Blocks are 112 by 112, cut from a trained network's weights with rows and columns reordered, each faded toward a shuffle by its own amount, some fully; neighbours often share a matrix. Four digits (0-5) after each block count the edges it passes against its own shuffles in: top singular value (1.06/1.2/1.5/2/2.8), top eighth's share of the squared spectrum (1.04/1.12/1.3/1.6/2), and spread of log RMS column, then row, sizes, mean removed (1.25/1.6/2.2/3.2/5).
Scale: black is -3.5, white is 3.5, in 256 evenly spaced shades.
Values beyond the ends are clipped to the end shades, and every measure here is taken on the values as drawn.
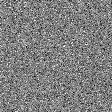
0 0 0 0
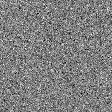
0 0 0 0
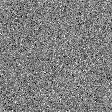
0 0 0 0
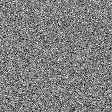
0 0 0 0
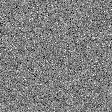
0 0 0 0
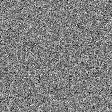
1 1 0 0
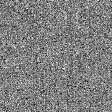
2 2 0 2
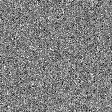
1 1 0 0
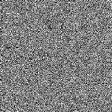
3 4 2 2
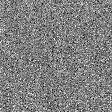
1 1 0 1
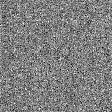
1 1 0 0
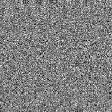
3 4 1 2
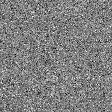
2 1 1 0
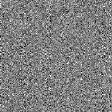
4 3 3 1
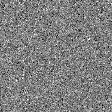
2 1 1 0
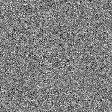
2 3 0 2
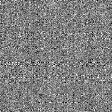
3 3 0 3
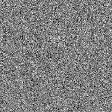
3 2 2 1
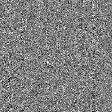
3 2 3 1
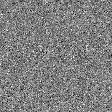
1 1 0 1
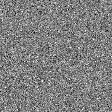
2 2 0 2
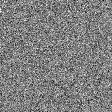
1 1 0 0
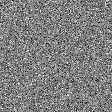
1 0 0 0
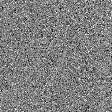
2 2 2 0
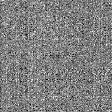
3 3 0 3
